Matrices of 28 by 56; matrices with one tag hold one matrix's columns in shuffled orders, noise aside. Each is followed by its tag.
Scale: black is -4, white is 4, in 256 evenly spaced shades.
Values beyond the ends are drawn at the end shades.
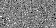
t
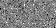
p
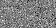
t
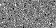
p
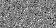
t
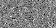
t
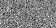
t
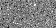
p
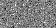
p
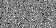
t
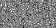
p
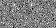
p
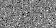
t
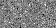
p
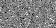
t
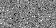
t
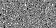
p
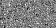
p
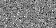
t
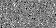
p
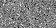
p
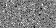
p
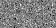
p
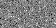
t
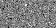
p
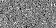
p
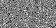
t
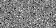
t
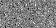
p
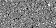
p
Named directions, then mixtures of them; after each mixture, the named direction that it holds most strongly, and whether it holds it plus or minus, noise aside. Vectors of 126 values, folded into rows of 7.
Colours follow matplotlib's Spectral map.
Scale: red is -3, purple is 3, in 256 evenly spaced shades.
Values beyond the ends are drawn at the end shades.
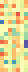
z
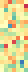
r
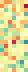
r, plus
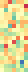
r, plus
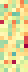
z, minus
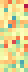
r, plus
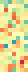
r, minus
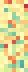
r, plus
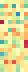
z, minus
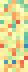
r, minus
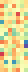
z, plus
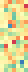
r, plus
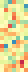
r, minus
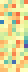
z, plus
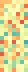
z, plus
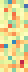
r, minus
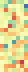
r, minus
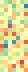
r, minus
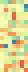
r, minus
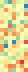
r, minus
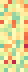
r, plus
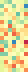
z, minus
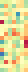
z, minus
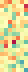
r, plus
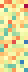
r, plus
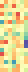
z, plus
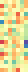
z, plus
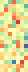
r, minus
